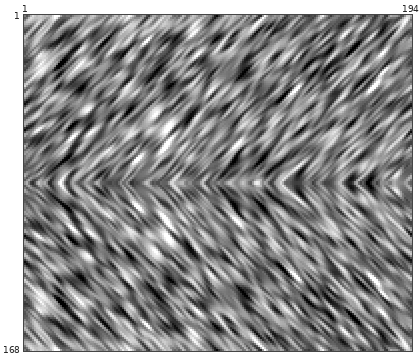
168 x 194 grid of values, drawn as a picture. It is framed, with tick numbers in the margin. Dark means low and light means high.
The values follow a bell shape. Overall the values sit about 50% of the way up the scale. It is mirror symmetric from top to bottom. No single row or column stands out from its neighbours. No overall slope runs across the table.
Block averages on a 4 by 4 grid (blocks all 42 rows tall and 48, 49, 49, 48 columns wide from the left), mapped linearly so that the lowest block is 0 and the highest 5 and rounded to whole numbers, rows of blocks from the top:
3310 | 0513 | 0513 | 3310
